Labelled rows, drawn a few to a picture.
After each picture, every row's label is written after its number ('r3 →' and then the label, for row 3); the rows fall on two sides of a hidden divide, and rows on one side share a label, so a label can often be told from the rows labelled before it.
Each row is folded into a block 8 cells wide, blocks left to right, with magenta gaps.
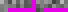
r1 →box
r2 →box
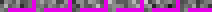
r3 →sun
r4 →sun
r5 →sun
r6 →box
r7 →box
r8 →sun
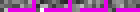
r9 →sun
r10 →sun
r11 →sun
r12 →sun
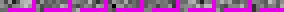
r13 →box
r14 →sun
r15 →sun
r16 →sun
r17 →sun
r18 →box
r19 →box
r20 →sun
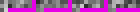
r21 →box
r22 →sun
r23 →sun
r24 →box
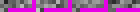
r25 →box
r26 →box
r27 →box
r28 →sun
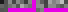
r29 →sun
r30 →box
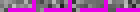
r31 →box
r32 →sun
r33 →sun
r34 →box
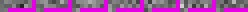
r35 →sun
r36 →box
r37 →sun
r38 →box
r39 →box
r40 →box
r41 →sun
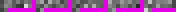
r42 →sun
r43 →sun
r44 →sun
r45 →box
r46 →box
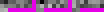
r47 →sun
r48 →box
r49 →box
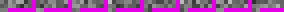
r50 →sun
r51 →sun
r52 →box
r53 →box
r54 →sun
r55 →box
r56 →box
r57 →sun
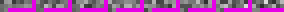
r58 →sun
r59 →sun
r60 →sun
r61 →box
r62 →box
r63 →sun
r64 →box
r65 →box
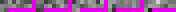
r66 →sun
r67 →sun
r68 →sun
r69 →box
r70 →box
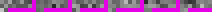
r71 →box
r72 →sun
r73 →box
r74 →box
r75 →sun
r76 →sun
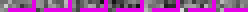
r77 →box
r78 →box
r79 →box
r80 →sun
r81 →box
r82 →sun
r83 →sun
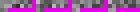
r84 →box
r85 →box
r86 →box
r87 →box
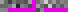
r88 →sun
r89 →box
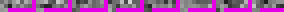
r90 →box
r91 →box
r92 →sun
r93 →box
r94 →sun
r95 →box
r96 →sun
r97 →box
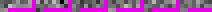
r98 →sun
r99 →sun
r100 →sun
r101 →box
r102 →box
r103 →sun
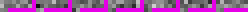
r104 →box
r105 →sun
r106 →sun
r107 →box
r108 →sun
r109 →sun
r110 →sun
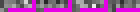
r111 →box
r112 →sun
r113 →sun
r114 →sun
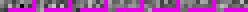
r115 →sun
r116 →sun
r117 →sun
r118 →box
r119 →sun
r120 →box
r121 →box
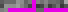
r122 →sun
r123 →sun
